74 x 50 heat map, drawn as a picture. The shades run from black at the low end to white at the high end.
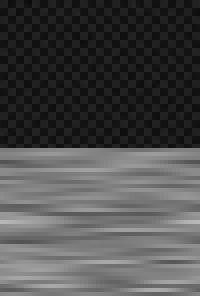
The table splits into 2 rows of 1 panel. Panel 1,1: very low, checkered, faint in contrast. Panel 2,1: middling, streaked across.
